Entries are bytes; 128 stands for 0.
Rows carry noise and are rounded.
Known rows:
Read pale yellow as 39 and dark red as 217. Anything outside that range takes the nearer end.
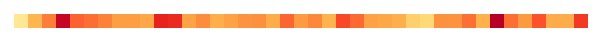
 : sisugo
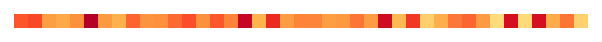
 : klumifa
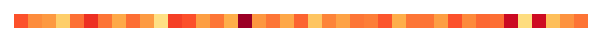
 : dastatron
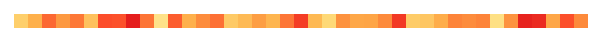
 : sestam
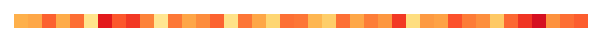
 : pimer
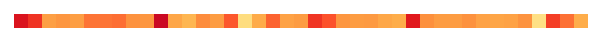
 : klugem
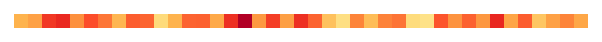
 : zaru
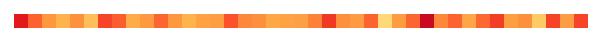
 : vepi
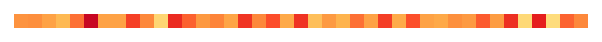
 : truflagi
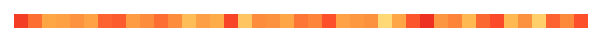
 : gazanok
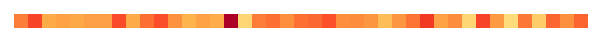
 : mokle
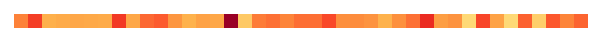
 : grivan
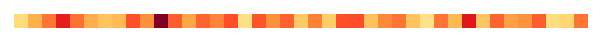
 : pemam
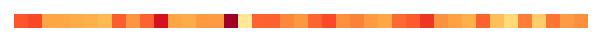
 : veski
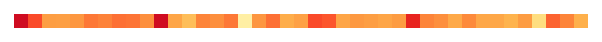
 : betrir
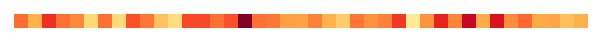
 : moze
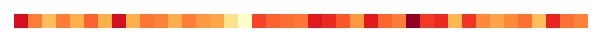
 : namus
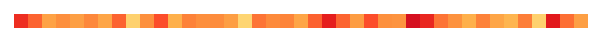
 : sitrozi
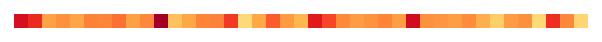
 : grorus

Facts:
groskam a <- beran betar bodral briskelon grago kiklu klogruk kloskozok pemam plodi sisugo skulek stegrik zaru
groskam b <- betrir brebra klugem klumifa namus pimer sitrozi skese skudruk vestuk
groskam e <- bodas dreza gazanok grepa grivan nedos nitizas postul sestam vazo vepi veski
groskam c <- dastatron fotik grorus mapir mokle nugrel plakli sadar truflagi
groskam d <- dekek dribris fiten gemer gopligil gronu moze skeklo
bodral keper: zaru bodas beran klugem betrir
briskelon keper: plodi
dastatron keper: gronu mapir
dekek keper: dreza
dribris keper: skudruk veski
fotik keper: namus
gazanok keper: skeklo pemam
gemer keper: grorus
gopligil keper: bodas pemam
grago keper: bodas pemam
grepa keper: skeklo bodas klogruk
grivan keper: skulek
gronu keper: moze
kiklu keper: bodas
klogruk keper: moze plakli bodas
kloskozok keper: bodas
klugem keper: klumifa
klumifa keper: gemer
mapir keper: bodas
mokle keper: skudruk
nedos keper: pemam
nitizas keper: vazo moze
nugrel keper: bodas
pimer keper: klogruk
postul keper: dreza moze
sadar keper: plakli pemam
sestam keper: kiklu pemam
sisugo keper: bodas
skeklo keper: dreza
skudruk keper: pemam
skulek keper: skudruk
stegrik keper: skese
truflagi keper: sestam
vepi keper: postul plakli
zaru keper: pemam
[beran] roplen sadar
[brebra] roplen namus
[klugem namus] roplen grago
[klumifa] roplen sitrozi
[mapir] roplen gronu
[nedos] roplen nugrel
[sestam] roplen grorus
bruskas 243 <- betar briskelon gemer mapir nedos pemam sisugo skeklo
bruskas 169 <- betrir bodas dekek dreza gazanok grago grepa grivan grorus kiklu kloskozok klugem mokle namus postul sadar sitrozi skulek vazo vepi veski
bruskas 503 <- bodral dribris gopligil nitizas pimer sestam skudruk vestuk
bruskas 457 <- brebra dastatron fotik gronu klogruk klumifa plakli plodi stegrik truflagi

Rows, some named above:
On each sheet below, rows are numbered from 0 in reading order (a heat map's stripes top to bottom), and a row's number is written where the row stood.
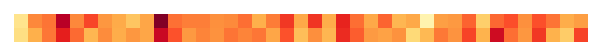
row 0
gemer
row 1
skeklo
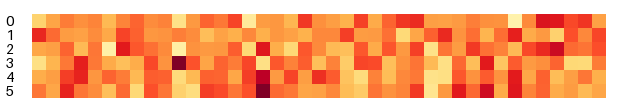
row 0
vestuk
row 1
grepa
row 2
nitizas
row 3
pemam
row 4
zaru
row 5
moze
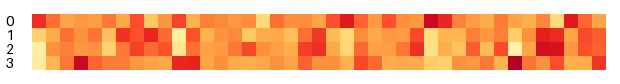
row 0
sitrozi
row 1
gopligil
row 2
dribris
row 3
sisugo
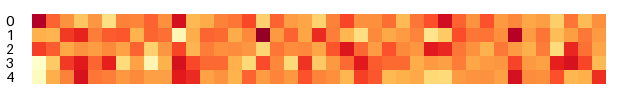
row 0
dreza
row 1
nugrel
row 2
sitrozi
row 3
briskelon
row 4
nedos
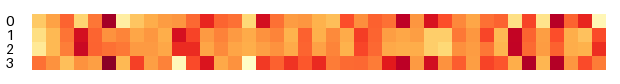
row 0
plodi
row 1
mapir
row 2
sisugo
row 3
fotik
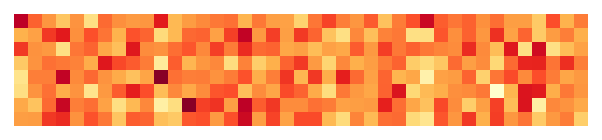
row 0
vazo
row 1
zaru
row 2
plakli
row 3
bodral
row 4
gemer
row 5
skudruk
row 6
skese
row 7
beran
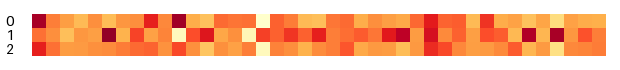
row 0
bodas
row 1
fotik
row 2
kiklu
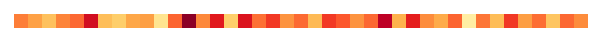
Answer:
stegrik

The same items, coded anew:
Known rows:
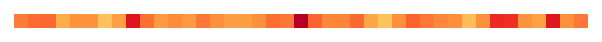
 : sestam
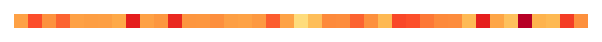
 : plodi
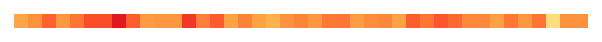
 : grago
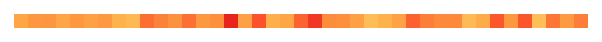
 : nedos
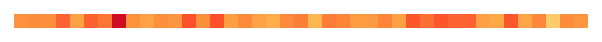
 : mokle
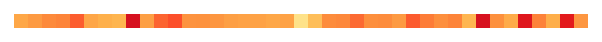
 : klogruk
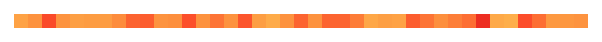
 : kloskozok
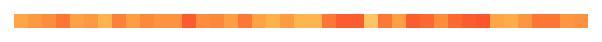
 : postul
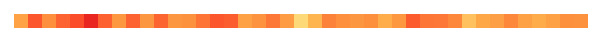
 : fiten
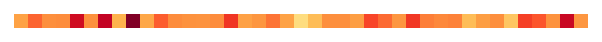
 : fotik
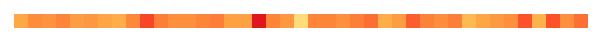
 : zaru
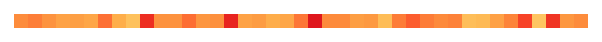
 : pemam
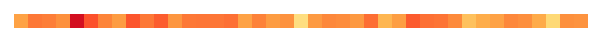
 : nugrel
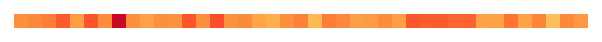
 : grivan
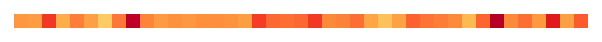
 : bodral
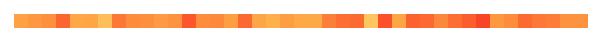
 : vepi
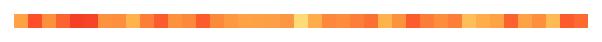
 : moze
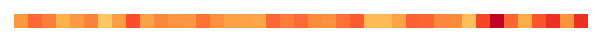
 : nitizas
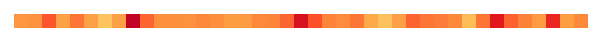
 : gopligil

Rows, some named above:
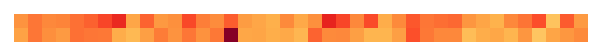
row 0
bodas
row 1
betar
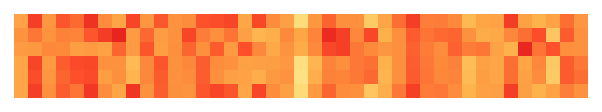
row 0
skese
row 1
bodas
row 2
betrir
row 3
moze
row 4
moze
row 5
skese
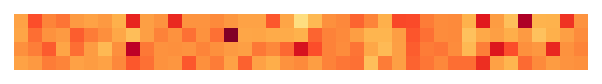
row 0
plodi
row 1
betar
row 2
gopligil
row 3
grepa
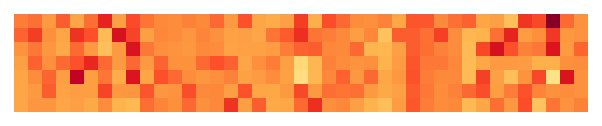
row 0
namus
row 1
skudruk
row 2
pimer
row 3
fiten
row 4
dastatron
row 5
kiklu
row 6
nedos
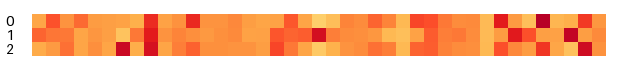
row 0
plodi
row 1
dribris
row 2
truflagi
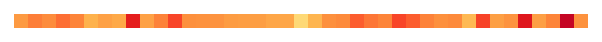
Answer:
plakli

